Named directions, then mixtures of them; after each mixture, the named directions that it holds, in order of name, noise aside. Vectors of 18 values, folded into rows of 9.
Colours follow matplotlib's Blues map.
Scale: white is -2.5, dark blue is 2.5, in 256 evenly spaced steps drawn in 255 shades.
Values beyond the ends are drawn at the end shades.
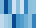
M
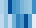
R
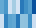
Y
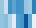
M, R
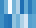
M, R, Y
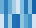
M, R, Y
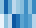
M, R, Y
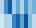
M, R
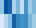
M, R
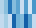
M, R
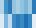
M, R, Y
